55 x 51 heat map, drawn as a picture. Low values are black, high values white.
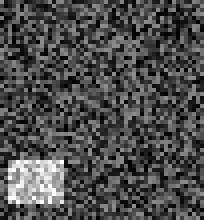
An odd patch, higher than its surroundings, sits in the bottom left. Overall the values sit about 30% of the way up the scale. The ninth with the highest average is the bottom left. The halves do not mirror each other.
